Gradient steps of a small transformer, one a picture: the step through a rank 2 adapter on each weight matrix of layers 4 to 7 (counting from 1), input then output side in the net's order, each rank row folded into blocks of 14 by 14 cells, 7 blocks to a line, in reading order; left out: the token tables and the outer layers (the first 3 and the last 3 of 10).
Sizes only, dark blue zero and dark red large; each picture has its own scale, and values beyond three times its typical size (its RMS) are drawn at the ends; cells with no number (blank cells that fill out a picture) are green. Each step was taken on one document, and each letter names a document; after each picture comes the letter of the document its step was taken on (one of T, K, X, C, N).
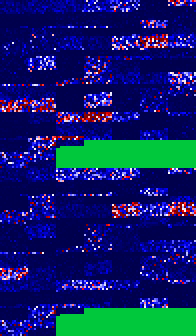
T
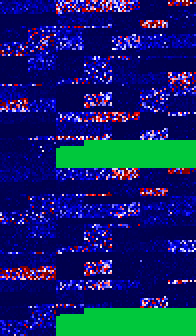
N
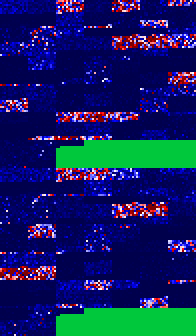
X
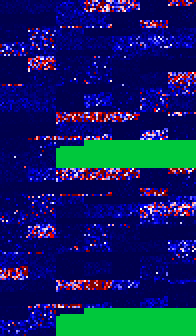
N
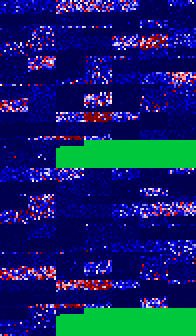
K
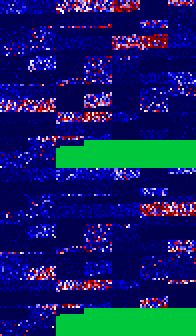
T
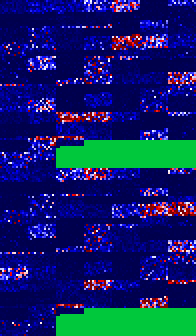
T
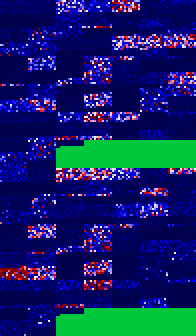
X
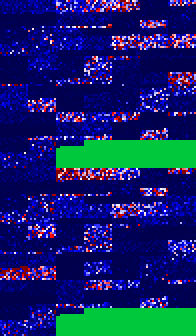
N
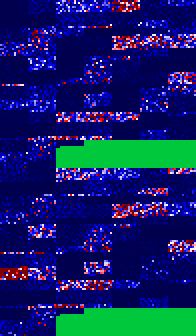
X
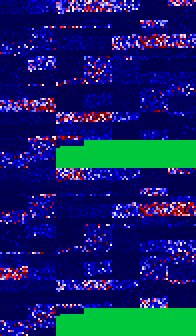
T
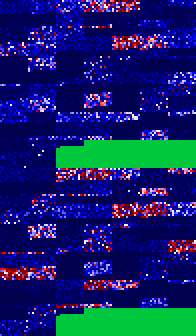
X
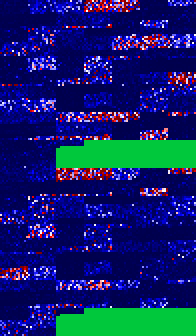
N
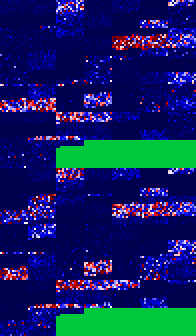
K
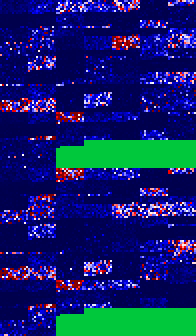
K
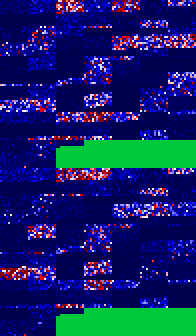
X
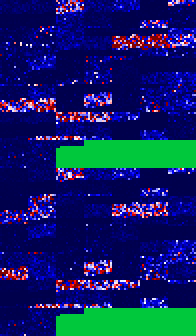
K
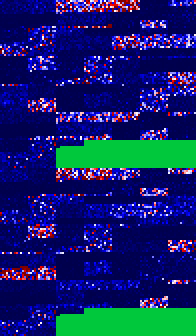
N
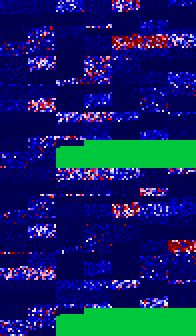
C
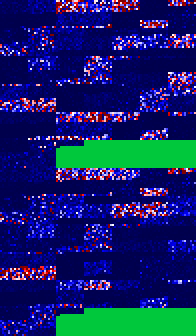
N
